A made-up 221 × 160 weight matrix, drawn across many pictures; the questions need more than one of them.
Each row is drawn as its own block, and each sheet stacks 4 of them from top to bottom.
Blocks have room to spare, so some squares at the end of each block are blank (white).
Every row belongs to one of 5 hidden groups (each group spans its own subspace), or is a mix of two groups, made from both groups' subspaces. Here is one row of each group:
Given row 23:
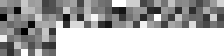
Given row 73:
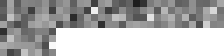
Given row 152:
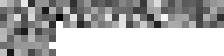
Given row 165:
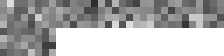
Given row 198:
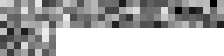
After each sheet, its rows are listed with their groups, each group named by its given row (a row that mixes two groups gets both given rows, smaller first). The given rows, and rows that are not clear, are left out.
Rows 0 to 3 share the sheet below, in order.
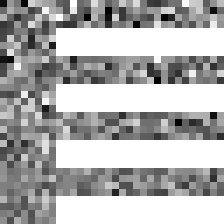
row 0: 152
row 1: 165
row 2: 198
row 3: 73 and 198
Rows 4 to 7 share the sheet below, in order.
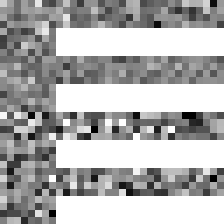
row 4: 198
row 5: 23
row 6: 23 and 152
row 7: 73
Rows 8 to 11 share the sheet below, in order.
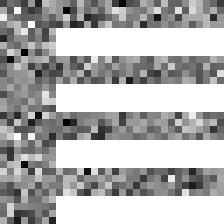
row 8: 23
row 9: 165
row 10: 23
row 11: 23 and 165
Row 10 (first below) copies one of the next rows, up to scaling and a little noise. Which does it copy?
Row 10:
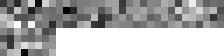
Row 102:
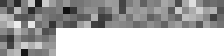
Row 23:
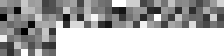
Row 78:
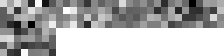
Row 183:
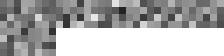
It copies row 102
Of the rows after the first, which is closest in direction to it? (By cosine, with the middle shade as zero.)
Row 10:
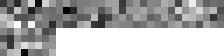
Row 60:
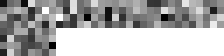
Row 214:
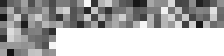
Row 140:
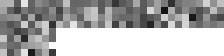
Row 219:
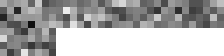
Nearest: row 60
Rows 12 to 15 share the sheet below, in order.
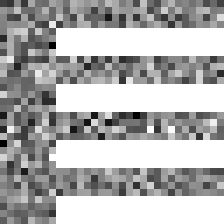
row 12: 152
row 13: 165
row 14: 73
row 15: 152
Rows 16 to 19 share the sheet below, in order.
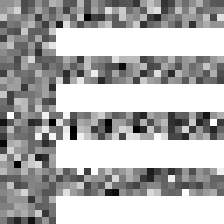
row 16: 23 and 73
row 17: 23
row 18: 73
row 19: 165
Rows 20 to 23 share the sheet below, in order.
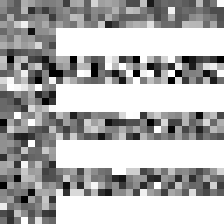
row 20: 165
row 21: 152
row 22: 23 and 165
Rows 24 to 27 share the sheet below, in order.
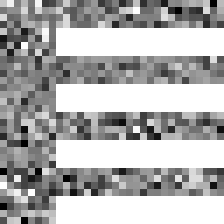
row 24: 198
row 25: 198
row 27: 23
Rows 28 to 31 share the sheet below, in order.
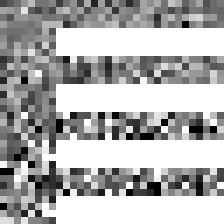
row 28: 165
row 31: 165
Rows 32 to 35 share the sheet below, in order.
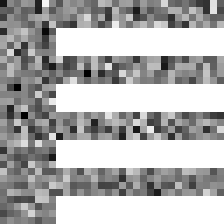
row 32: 73 and 198
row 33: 73
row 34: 152
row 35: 198
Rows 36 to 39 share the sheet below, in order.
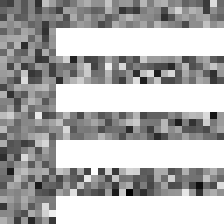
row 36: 198
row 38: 198
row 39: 165
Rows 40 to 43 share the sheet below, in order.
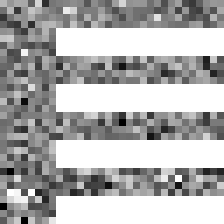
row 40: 23
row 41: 198
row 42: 198
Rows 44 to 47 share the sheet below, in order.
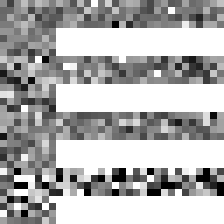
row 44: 165
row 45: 23
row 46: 198
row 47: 198
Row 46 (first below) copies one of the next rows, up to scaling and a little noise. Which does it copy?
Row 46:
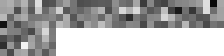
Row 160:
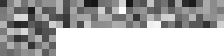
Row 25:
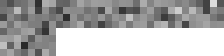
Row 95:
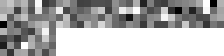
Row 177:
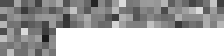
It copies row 95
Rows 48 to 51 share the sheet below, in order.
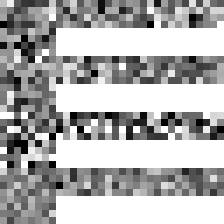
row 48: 165
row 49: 23
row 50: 152
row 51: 152
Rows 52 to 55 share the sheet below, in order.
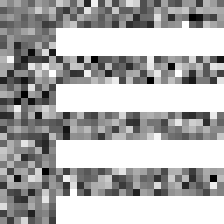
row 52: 165
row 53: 165
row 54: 198
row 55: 23 and 73
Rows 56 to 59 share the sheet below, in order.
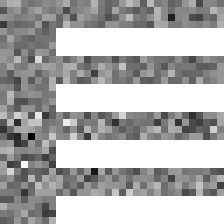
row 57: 23
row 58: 23
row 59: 165
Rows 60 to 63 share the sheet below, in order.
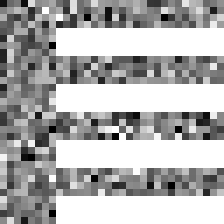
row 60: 152
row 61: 73
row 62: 198
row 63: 73
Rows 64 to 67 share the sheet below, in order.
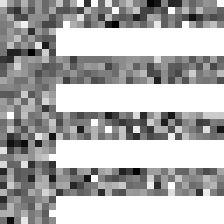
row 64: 165
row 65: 165
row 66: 152
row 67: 73
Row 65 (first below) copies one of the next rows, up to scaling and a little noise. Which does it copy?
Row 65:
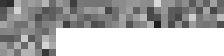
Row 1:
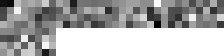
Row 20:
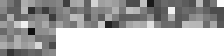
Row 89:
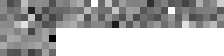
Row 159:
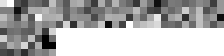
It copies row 1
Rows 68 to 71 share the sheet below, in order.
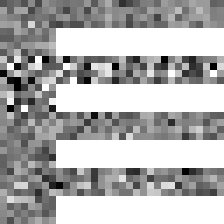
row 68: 23 and 73
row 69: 23 and 73
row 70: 165
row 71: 152 and 198
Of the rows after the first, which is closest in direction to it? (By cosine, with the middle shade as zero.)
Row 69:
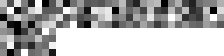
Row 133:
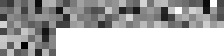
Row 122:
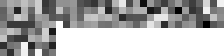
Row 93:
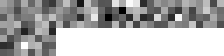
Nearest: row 122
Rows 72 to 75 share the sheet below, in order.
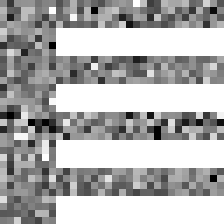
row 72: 73
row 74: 165
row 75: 73
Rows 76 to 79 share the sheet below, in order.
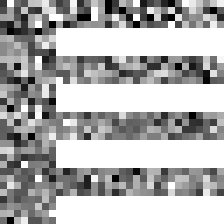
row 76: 152
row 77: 23 and 198
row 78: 23
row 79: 73
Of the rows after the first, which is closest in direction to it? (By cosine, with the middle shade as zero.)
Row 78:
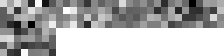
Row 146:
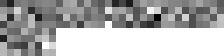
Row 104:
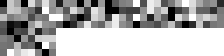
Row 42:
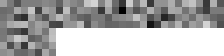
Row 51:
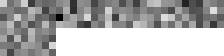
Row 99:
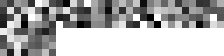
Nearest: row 51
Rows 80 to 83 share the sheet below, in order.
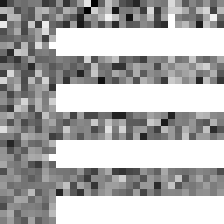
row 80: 73
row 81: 23 and 73
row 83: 23 and 73
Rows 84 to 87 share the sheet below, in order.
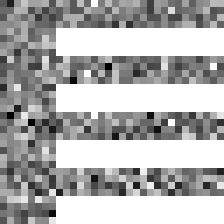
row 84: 165
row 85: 73
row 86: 165
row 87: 152
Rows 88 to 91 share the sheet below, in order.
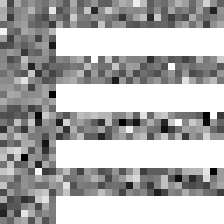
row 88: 73
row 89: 165
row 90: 198
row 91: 198
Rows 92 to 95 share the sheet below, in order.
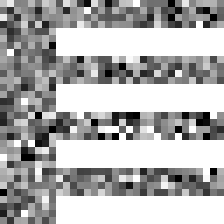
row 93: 23 and 198
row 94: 198
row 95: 198
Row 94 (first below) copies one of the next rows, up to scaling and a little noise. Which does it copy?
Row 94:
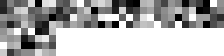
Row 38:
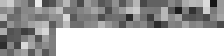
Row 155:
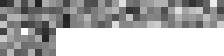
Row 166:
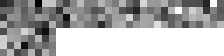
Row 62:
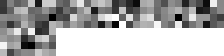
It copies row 62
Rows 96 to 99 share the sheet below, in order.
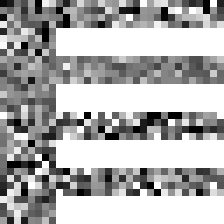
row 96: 198
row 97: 23
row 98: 165
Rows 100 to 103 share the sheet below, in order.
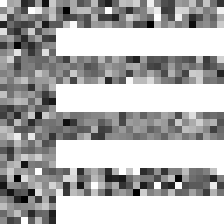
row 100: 73 and 165
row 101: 165
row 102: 23
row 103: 23 and 152
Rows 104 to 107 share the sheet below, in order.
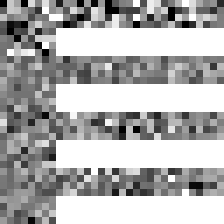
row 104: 152 and 165
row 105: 73
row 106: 152 and 165
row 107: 165
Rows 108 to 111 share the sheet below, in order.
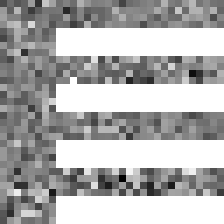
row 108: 23
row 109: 165
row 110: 73 and 198
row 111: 23 and 198
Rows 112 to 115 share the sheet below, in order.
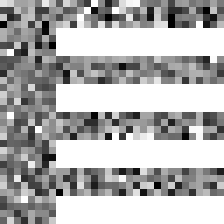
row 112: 73
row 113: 23 and 198
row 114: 165
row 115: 23 and 152
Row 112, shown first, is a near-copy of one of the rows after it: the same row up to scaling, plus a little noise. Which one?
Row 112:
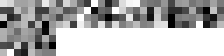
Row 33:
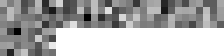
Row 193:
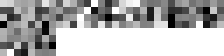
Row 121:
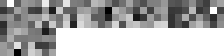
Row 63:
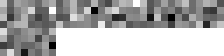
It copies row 193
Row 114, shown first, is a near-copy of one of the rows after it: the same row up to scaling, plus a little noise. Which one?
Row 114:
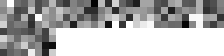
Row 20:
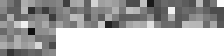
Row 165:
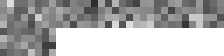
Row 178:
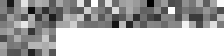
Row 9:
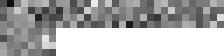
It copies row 165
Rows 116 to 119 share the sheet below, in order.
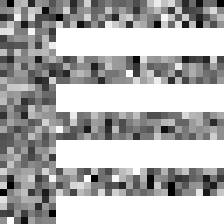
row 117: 152 and 198
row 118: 152
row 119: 73
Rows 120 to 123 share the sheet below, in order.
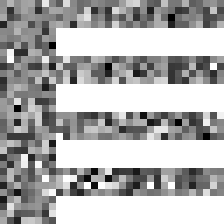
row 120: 73
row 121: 73
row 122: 23 and 198
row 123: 23 and 73
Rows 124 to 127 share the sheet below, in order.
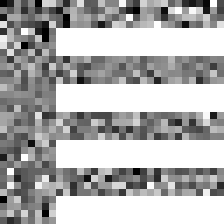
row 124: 198
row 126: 198
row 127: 73 and 165
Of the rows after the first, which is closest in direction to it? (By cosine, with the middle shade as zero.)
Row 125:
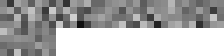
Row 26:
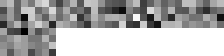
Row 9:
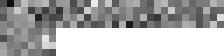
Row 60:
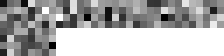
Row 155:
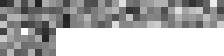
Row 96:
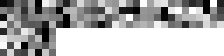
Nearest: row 26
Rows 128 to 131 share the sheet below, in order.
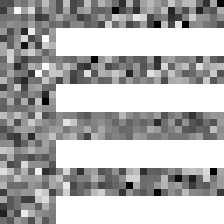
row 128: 165 and 198
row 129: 73 and 165
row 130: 23
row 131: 198
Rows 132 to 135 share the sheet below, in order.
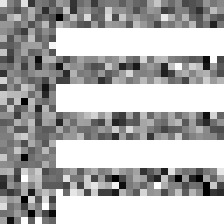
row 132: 152
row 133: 198
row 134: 198
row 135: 23 and 198
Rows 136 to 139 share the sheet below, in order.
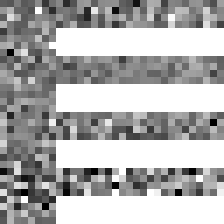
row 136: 73
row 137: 23
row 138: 73
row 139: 198
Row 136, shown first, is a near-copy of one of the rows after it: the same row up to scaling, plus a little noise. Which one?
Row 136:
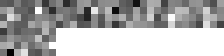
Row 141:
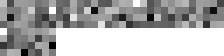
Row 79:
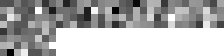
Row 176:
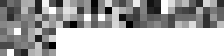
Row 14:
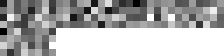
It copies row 79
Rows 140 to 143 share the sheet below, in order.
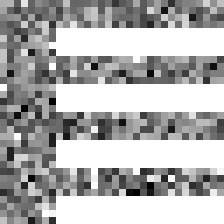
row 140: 152 and 165
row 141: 73
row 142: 23
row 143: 152 and 165
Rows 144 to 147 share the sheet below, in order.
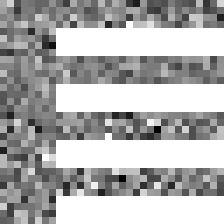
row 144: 165
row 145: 198
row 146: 23 and 165
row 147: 23
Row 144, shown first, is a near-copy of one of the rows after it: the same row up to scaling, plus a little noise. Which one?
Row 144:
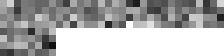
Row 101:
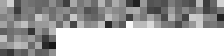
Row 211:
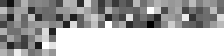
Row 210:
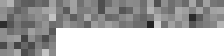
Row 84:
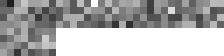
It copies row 101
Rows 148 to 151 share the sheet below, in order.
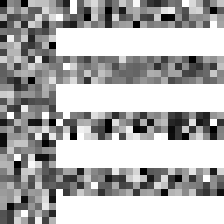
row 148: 152
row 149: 23
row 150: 73
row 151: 23 and 198
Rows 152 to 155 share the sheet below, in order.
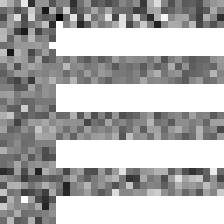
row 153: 23
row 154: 165
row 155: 198
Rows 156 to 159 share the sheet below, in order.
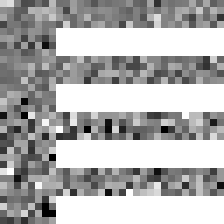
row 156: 165
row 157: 23 and 198
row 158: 152
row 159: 165
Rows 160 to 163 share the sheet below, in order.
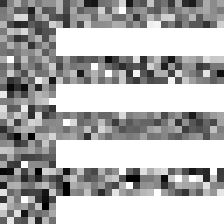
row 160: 198
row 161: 152
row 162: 23
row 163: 198
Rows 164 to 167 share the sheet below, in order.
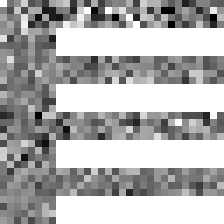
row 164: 73 and 152
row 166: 198
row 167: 165
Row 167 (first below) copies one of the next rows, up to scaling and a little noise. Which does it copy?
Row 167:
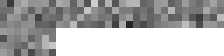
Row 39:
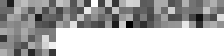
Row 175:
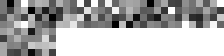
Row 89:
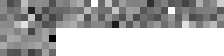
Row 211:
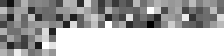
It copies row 39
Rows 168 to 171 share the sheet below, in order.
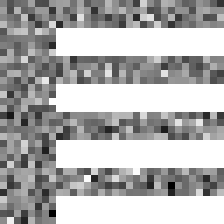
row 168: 152
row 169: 152
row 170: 152 and 198
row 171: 73
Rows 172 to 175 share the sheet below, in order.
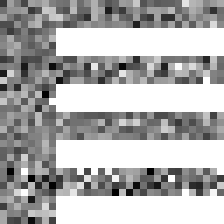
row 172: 152
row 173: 73 and 198
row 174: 198
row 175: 165
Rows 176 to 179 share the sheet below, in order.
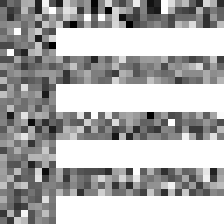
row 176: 73
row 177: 198
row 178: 165
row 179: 73 and 198
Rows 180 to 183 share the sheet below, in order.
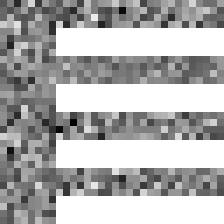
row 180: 23
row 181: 23
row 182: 23 and 152
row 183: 23
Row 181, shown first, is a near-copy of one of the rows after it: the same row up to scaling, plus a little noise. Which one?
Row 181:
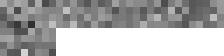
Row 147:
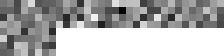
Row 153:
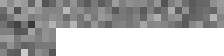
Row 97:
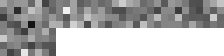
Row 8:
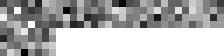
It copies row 153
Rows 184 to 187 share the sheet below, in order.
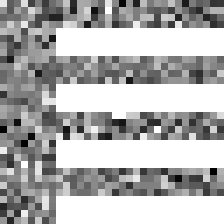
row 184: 152 and 198
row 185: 165
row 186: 23
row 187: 198
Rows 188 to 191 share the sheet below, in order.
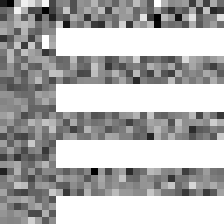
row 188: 165
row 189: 152
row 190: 165
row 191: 165 and 198
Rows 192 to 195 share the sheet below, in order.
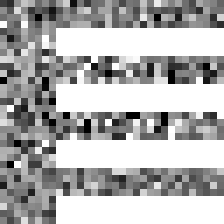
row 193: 73
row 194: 73 and 165
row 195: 23
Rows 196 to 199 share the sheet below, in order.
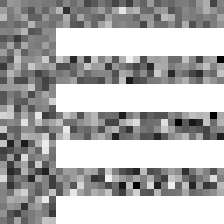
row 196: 23 and 198
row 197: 165
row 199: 152 and 165
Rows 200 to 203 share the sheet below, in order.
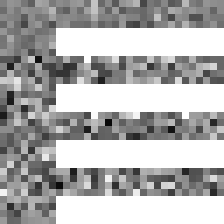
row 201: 23 and 152
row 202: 152 and 165
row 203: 152
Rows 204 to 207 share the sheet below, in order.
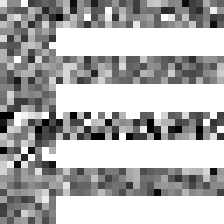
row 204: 152
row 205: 23
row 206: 165
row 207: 198
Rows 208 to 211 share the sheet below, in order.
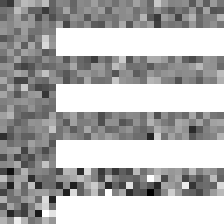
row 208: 165
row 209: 198
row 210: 165
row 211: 165
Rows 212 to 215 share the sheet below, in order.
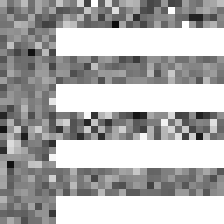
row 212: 165
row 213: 73
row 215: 73
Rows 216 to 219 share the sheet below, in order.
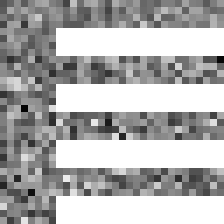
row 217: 23 and 152
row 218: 73 and 198
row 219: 23
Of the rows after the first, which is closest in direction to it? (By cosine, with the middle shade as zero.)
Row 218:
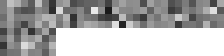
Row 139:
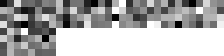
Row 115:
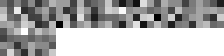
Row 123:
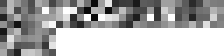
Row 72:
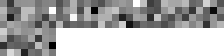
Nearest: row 139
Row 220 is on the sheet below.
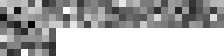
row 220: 23
